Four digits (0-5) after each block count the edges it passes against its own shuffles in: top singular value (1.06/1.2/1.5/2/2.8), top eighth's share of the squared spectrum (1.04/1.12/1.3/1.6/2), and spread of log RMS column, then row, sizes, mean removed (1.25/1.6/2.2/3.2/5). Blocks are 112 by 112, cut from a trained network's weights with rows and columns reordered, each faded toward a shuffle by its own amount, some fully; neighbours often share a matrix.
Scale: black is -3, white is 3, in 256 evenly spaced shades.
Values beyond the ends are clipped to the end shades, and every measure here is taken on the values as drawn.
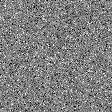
0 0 0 0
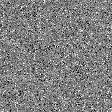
2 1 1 0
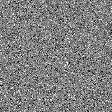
3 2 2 0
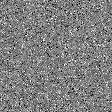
0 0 0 0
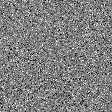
0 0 0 0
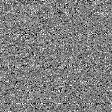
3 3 0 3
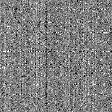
3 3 1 3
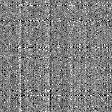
4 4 2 3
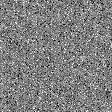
1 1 0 0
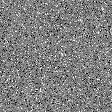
1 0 0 0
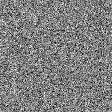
2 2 0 0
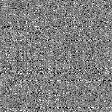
3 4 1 3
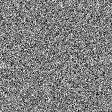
0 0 0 0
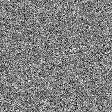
0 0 0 0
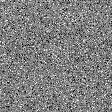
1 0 0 0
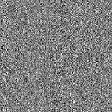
4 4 3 1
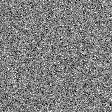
1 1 0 0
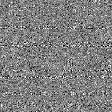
3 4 1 3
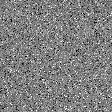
1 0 0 0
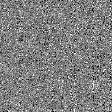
3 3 3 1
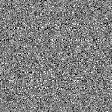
3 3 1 3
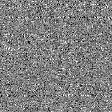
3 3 0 3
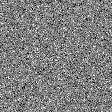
1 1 0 0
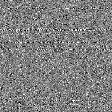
3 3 1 3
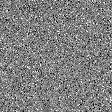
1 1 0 0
